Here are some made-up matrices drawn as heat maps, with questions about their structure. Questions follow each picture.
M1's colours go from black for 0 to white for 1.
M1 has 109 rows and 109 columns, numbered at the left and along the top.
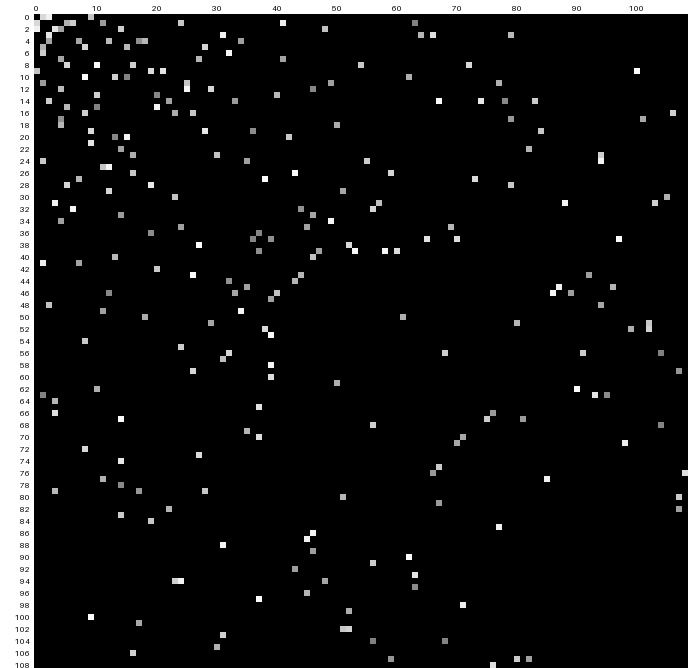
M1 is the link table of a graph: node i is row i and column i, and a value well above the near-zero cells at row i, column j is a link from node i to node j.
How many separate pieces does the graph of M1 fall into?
1
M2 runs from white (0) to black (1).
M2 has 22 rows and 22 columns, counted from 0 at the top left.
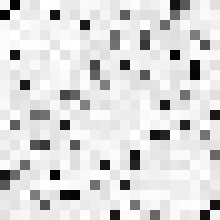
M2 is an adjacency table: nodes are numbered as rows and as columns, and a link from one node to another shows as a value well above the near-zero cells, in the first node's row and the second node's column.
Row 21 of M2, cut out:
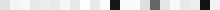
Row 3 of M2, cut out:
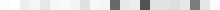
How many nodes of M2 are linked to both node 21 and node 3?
1
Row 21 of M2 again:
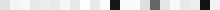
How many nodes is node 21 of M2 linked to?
3
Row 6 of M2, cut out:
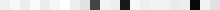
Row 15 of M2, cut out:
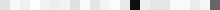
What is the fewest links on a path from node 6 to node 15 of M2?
5
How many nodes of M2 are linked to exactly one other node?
0
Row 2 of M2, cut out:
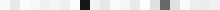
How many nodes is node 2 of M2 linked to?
2
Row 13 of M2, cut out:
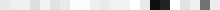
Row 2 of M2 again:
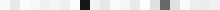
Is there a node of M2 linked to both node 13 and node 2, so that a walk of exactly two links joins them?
yes
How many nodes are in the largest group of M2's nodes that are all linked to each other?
3
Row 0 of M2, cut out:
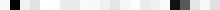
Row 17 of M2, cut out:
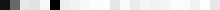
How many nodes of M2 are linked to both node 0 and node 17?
1
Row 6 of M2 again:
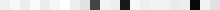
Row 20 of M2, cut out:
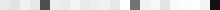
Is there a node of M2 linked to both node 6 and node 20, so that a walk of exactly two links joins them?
no
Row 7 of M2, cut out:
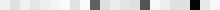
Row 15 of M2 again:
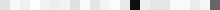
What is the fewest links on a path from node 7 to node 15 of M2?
5
